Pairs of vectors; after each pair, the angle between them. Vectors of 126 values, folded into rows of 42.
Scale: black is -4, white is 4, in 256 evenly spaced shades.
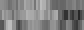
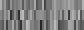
orthogonal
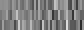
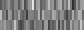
partly opposed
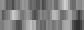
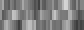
nearly parallel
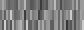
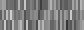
nearly parallel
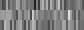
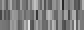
partly opposed
